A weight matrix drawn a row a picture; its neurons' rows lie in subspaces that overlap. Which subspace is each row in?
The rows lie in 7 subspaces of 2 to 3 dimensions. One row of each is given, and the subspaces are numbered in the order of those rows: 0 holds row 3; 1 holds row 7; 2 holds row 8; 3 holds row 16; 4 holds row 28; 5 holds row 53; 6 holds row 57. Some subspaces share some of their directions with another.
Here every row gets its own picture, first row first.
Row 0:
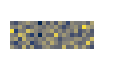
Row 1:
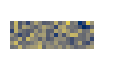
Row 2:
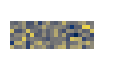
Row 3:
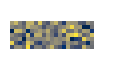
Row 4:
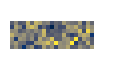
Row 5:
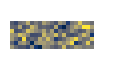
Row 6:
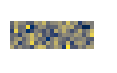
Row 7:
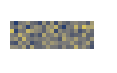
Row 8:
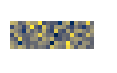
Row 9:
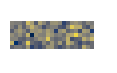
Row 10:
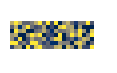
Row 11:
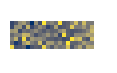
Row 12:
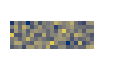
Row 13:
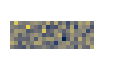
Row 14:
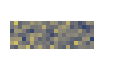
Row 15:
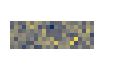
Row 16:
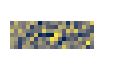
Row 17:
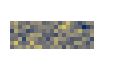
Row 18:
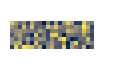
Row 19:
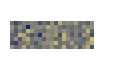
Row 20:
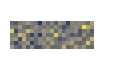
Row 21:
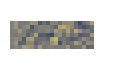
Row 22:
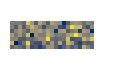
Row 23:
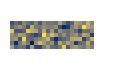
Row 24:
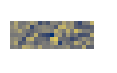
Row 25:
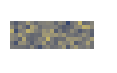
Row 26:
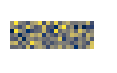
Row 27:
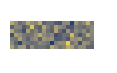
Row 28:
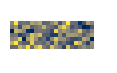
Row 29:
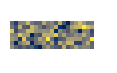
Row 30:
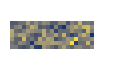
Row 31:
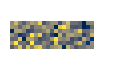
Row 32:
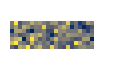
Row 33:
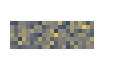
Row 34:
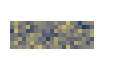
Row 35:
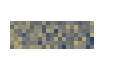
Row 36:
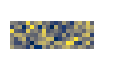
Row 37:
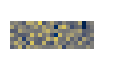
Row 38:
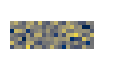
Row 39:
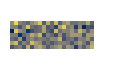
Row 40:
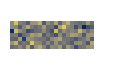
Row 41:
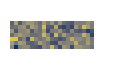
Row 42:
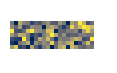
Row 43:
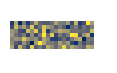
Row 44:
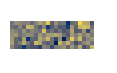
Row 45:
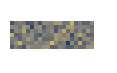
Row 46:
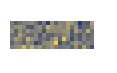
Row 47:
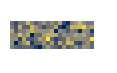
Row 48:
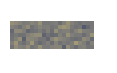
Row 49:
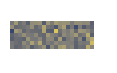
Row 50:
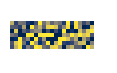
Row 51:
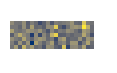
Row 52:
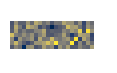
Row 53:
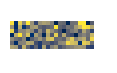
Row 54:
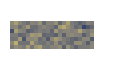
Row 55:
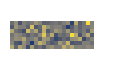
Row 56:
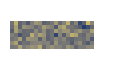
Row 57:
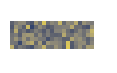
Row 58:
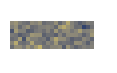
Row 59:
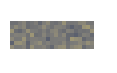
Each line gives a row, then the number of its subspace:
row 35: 1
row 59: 0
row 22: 0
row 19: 1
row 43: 5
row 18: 6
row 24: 3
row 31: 6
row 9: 0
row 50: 3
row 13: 3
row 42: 4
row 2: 0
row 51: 6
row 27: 2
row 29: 0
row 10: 1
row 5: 2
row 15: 2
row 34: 6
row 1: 5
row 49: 1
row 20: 3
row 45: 5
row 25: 6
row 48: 5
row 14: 4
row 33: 2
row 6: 6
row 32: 4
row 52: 2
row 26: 1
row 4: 2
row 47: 0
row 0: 3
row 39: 1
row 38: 0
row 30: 2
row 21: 3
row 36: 2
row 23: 5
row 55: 5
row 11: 6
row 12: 5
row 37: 6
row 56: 5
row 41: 4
